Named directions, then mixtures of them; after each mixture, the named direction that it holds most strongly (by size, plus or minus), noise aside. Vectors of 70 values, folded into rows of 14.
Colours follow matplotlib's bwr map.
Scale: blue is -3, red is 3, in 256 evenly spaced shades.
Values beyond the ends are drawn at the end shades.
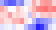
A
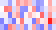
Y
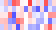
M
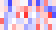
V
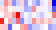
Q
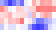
A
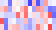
V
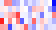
Q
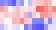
A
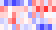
A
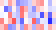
Y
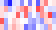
V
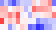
A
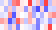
M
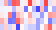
M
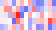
Y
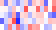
M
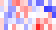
V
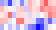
A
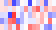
M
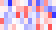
V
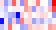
Q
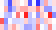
V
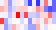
V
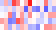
M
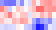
A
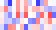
V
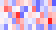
Y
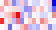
Q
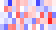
Y
